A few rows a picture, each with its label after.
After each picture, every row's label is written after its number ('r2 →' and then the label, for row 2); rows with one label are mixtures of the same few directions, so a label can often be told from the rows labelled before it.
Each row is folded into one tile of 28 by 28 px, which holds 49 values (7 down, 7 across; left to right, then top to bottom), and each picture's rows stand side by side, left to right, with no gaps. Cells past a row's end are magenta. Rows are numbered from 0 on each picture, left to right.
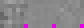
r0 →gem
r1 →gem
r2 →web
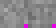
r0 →web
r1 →gem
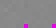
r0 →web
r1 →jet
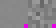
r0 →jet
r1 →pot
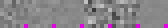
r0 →pot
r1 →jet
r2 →jet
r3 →jet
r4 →gem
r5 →jet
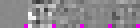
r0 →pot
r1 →gem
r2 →jet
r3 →gem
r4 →gem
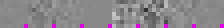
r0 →jet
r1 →web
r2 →pot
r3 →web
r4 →gem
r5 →web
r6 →web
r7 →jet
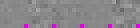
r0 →jet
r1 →jet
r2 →gem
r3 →gem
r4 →jet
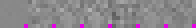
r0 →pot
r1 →jet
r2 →web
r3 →web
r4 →gem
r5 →web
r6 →web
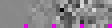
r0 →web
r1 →web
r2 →web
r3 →jet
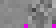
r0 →jet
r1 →web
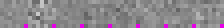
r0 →pot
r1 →pot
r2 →pot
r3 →gem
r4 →web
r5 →web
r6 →jet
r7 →gem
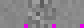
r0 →web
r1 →pot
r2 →pot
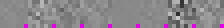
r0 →web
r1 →pot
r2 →web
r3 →web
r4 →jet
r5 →pot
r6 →pot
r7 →web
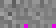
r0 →pot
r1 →pot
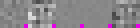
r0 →pot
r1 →gem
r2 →pot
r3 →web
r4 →gem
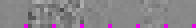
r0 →gem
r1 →gem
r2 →web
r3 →web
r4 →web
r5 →jet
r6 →jet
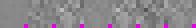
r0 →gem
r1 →pot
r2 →web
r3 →web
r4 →web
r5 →web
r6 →web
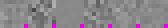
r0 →gem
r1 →web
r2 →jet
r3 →pot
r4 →web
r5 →jet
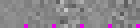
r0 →web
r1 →pot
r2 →jet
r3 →web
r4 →pot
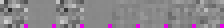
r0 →jet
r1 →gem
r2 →jet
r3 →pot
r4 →gem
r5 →gem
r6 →gem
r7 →jet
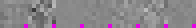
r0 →gem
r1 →web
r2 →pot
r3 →pot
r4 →pot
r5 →web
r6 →web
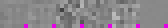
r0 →gem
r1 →gem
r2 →web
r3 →pot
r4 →gem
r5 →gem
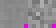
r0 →gem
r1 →pot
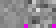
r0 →web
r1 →jet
